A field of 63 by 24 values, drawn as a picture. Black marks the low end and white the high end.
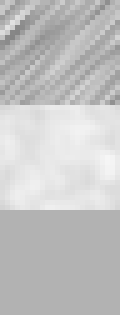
The table splits into 3 rows of 1 panel. Panel 1,1: high, slanting up to the right. Panel 2,1: very high, blotchy, faint in contrast. Panel 3,1: high, flat.
